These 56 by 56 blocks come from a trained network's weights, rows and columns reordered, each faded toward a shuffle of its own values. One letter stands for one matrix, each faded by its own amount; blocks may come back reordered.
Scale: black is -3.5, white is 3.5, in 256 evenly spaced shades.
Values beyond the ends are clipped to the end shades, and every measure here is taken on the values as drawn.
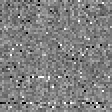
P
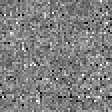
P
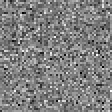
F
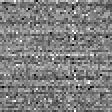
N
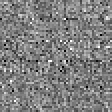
P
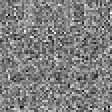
F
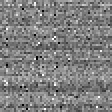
N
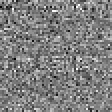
F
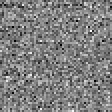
F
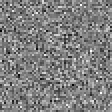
F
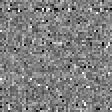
P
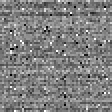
N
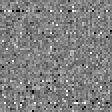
P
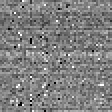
N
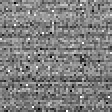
N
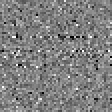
P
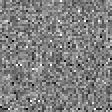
P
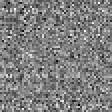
F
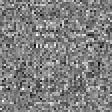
F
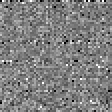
P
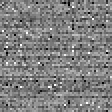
N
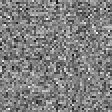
F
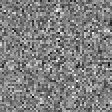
F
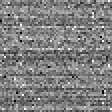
N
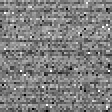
N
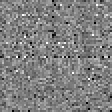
P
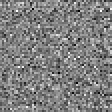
F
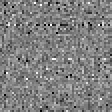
P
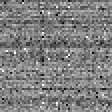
N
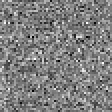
F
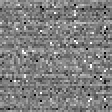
N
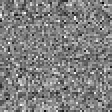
F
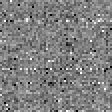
P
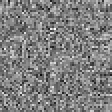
F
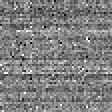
N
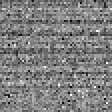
N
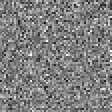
F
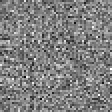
F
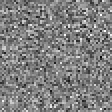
F
